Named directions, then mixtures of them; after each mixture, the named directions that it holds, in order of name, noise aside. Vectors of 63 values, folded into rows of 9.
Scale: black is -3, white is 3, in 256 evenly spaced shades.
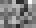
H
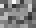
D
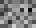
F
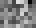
H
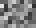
D, F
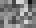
H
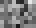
H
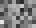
F, H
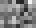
H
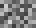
D, F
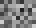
F, H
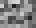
D, H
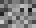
F
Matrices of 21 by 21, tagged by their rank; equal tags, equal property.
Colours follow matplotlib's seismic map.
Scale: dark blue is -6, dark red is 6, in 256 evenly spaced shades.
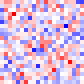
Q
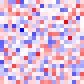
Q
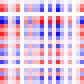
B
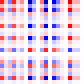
B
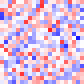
Q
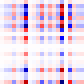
B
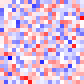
Q
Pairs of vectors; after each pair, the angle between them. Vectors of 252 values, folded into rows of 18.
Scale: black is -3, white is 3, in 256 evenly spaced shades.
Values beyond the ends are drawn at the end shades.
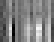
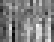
nearly parallel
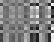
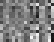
nearly opposite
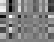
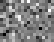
partly opposed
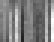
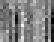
nearly opposite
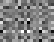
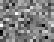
partly aligned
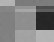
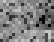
partly aligned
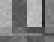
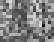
partly aligned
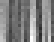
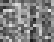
partly opposed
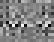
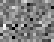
partly aligned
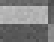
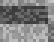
nearly opposite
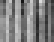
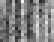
nearly opposite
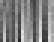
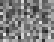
partly aligned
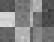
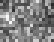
partly aligned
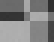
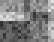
nearly opposite
